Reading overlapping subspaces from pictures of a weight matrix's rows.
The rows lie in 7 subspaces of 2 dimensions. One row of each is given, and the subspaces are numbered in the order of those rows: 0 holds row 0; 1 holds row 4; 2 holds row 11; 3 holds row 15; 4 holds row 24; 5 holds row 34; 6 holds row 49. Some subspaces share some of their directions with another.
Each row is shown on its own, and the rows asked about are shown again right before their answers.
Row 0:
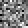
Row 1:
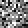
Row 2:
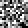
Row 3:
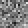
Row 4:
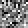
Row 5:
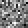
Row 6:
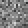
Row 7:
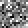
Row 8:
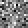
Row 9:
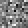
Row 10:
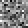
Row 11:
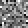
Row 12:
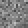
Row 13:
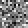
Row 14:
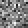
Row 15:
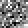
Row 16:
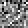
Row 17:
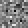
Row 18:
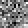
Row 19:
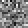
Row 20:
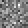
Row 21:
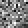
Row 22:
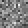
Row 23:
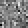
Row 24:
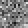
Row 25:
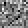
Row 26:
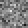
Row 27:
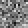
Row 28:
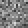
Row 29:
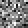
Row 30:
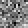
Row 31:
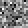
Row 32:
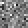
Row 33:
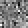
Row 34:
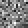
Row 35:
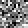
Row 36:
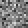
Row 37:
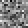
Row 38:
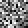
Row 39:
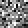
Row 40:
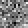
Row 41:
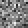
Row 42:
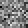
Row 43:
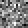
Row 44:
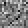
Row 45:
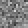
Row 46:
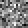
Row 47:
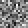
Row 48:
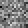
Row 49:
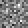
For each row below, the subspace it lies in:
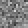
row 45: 6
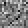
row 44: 1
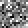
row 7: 3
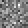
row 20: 6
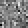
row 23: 2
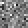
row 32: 3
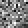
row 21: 5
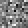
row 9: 6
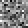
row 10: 0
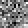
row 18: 4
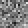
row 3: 1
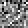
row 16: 1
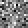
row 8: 3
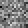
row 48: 4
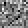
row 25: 1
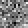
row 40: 4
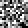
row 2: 0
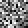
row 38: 5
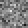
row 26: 5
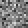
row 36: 2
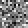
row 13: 2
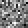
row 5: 1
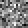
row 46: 5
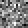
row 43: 5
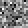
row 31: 1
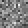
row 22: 6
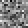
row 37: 0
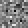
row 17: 6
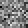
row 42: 4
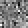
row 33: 2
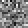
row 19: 0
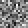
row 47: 4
